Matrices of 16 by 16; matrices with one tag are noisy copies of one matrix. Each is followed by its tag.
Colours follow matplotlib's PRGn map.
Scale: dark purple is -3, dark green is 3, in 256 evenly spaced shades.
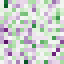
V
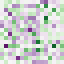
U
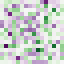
U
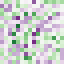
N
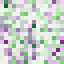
V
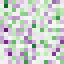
V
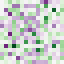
U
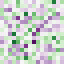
N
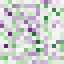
U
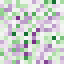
N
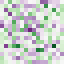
U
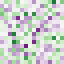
N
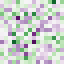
N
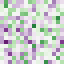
V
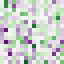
V
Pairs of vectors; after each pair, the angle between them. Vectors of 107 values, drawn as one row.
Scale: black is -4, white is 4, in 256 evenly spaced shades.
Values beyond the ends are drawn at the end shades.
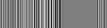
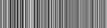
partly aligned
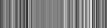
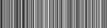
partly aligned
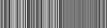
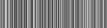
partly opposed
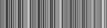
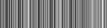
nearly parallel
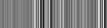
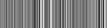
nearly opposite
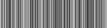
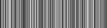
nearly opposite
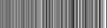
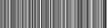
partly opposed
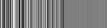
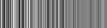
nearly parallel
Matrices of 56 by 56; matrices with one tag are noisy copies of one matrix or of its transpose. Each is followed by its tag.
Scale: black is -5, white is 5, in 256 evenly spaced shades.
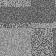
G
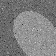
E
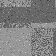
G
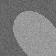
E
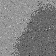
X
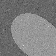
E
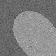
E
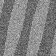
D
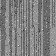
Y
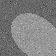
E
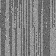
Y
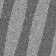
D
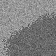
X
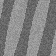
D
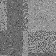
G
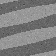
D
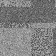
G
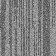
Y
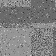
G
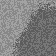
X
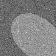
E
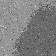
X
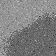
X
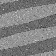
D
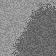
X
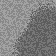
X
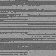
Y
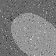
E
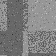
G
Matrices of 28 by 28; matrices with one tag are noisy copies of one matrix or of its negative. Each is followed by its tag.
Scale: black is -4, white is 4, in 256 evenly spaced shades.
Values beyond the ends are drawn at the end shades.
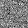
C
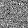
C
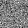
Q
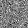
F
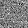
C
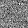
C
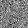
F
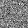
C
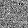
C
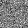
Q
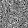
F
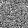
Q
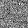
C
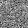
Q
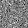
F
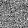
Q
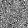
F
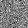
F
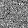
C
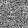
Q
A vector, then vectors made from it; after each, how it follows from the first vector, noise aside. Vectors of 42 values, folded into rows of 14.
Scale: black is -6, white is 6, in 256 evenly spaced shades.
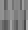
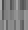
reversed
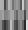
scaled up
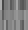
reversed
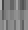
reversed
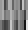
scaled up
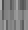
reversed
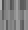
reversed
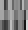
scaled up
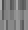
reversed
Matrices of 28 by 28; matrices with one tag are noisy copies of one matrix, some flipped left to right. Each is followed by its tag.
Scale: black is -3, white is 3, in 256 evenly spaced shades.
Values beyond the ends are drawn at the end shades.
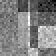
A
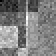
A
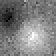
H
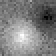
H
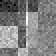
A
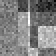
A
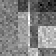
A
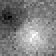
H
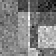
A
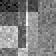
A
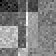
A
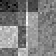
A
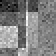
A
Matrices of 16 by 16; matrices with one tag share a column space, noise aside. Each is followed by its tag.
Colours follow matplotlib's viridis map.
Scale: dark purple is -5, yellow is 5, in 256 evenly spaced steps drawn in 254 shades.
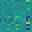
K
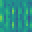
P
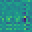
K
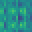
P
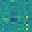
K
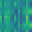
P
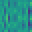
P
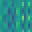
P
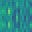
P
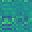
K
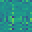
K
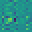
K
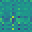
K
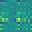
K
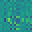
K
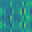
P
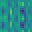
P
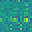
K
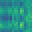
P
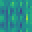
P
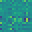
K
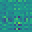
K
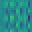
P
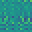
K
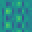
P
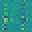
K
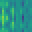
P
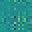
K
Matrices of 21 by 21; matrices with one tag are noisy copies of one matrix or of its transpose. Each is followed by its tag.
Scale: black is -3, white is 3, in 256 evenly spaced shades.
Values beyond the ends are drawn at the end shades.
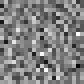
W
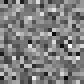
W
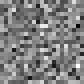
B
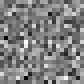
B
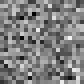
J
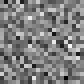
W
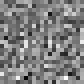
B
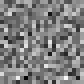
B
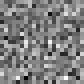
B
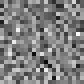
W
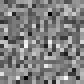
B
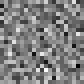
W
